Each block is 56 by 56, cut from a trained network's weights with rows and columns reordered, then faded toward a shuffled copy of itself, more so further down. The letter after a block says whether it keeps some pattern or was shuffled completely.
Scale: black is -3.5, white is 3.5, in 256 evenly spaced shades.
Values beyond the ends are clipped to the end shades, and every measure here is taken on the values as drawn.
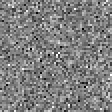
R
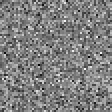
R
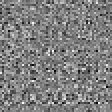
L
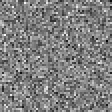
R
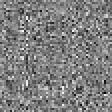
L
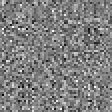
L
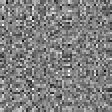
L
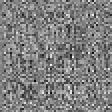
L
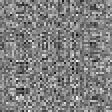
L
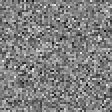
R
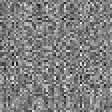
L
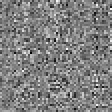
L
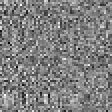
L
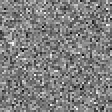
R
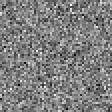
R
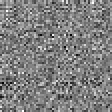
L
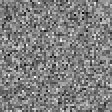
R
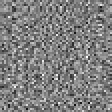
L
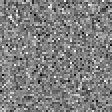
R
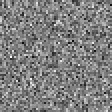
R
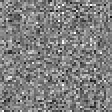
L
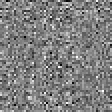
L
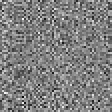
L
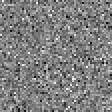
R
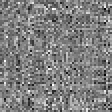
L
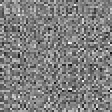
L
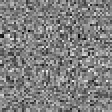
L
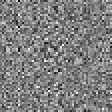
L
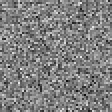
R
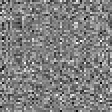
L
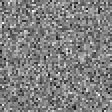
R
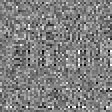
L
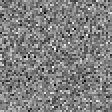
R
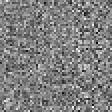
L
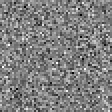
R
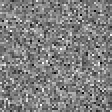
R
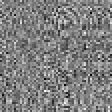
L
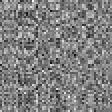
L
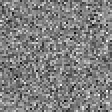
R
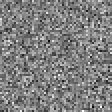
R
